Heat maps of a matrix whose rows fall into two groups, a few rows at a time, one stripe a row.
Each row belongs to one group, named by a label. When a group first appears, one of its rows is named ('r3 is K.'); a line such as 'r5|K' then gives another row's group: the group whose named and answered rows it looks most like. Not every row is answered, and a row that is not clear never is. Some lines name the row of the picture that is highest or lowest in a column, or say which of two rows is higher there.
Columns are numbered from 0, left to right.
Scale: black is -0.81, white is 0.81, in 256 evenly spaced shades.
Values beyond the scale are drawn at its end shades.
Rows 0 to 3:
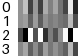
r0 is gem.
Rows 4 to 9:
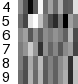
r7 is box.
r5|box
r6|gem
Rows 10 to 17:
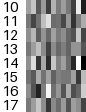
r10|gem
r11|box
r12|gem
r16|box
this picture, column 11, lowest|14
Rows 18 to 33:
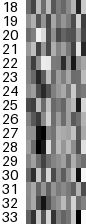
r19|gem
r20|box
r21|gem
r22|box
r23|box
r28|box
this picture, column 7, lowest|22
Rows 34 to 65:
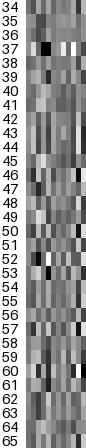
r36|box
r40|box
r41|box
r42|gem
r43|gem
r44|gem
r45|box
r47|box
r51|gem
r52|box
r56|gem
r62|box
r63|box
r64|box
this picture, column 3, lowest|37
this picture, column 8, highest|52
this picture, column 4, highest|52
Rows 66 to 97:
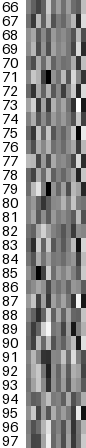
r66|box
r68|gem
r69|gem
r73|gem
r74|gem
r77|gem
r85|box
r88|box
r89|box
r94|box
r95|gem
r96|box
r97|box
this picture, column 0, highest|77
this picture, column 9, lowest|89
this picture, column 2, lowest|85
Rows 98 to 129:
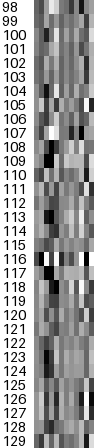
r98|box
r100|box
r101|box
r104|box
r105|gem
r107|box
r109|box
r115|box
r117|box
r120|gem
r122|box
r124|box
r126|gem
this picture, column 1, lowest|116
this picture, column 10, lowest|116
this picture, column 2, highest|116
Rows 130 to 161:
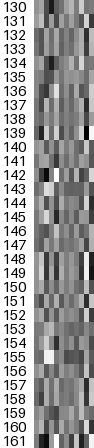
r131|gem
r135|box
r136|box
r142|box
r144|gem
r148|gem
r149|gem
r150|gem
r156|gem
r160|gem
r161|box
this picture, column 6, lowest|155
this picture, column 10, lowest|139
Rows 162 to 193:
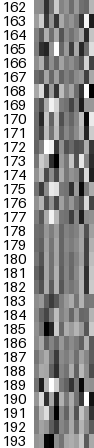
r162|box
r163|gem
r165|box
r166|gem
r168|gem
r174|gem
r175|box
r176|gem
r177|box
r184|box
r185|box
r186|gem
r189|box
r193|box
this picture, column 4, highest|165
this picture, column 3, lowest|193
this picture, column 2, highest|172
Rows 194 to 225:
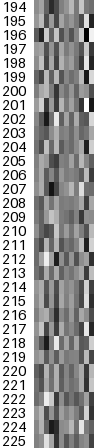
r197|gem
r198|gem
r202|box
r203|box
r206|gem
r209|box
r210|box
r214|gem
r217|gem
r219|gem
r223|gem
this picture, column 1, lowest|196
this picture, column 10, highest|201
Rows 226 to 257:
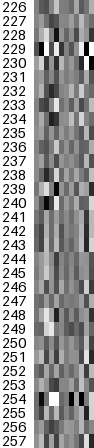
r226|box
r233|box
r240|box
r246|gem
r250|gem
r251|gem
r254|box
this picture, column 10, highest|230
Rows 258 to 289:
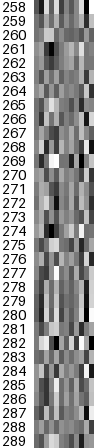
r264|gem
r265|box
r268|gem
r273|gem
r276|gem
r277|box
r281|box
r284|gem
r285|box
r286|box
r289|box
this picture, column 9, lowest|269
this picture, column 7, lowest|269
